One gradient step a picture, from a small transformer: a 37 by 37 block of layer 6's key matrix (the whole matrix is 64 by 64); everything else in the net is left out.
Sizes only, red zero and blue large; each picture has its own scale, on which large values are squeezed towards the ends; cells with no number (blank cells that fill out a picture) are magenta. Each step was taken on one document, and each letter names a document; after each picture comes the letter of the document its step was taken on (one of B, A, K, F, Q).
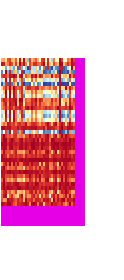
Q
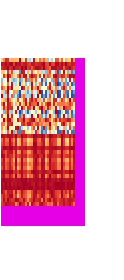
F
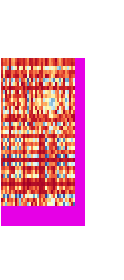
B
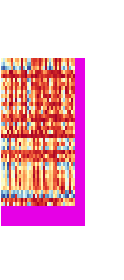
B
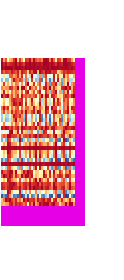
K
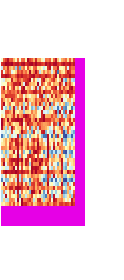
Q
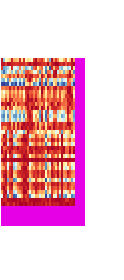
Q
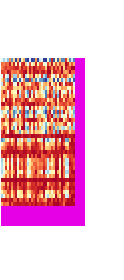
F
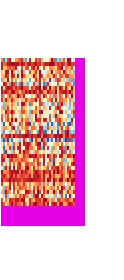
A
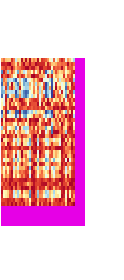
F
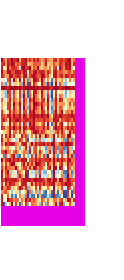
B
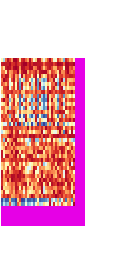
A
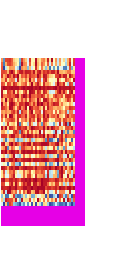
B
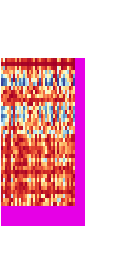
Q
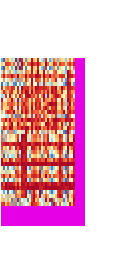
Q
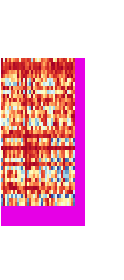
K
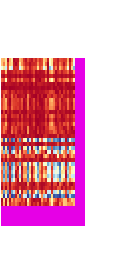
B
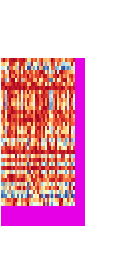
B
